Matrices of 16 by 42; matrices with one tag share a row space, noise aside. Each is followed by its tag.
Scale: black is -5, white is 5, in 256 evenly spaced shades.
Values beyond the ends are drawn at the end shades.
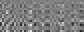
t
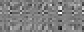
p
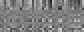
p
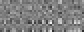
p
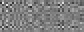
t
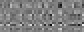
p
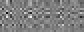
t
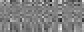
p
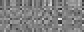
p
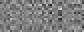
p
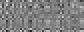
t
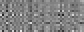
t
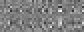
p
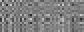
t
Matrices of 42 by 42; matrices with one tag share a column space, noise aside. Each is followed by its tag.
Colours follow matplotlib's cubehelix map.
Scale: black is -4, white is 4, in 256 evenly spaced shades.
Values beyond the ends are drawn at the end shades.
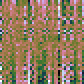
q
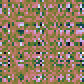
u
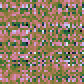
u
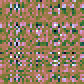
u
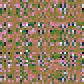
u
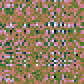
u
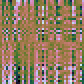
q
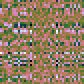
u
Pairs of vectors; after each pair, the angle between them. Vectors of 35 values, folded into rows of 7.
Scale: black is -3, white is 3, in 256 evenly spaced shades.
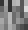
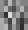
orthogonal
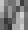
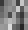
nearly opposite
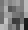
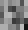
nearly parallel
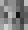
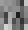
nearly parallel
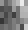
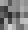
partly aligned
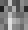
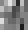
orthogonal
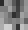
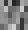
orthogonal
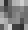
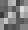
orthogonal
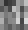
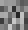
partly opposed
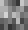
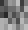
nearly opposite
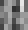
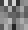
partly aligned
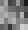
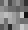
nearly parallel
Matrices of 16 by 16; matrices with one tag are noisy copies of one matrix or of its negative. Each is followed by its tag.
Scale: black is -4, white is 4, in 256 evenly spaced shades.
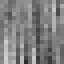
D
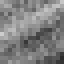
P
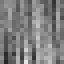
D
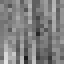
D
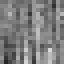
D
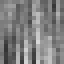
D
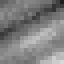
P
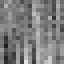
D
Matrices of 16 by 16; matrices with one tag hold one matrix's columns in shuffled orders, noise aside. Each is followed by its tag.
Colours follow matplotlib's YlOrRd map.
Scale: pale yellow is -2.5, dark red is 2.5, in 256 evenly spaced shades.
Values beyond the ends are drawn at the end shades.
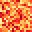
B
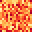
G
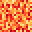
G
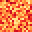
B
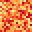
B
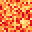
B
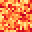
G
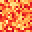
G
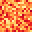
B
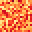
B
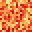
G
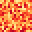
G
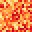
G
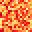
B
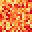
G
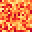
G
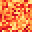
G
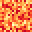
G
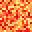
B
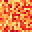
G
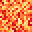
B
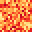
G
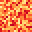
B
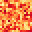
G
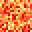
G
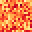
G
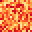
G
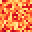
G
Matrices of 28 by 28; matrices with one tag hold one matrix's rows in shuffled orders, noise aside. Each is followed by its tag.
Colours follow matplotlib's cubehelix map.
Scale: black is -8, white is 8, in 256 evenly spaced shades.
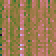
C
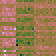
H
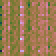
C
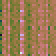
C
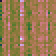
C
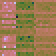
H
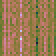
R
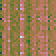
C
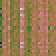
C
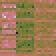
H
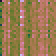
C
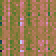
C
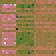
H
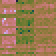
H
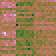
H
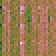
C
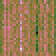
R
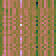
R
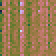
C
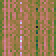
R
